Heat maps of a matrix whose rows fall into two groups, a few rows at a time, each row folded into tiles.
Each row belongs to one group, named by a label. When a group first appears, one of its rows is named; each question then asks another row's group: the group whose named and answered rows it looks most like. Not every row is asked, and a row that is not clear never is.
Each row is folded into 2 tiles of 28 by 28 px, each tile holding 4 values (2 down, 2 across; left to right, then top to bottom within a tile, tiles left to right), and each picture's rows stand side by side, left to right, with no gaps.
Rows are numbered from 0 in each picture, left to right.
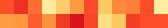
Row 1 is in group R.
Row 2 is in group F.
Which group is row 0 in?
F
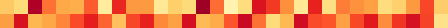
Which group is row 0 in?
R
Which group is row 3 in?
R
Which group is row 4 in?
R
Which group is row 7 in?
R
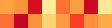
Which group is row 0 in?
R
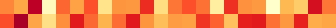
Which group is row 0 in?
R
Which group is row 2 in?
R
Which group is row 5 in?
R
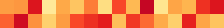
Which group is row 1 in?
F
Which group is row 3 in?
R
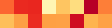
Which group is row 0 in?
F
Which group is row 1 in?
R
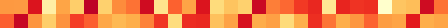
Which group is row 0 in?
R
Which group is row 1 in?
R
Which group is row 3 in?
F
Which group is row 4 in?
R
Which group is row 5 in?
F
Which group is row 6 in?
F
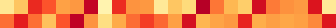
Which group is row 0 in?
R
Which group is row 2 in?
F
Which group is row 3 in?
R
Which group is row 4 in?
R
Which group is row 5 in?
F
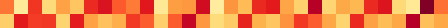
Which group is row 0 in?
F
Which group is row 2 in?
F
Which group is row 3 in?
R
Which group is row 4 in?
R
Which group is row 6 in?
R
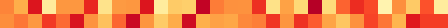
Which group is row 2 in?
R
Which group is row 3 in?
R
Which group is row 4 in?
F
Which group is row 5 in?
R
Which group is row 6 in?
F
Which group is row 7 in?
F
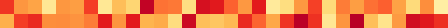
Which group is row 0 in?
F
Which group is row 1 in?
F
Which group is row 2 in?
R
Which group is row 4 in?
F
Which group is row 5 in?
R
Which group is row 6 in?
R
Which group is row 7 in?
F
